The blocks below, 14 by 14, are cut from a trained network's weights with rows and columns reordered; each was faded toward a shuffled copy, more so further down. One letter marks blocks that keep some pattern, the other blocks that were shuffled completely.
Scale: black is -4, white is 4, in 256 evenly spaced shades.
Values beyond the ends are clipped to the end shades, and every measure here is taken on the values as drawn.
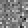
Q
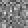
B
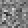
B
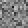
B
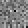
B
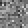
Q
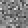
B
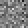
B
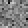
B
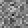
B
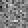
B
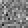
Q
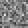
Q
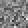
B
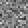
Q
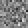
B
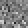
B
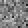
Q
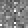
B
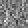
Q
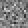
Q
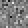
Q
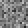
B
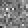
Q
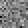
B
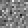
Q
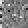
B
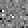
Q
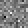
B
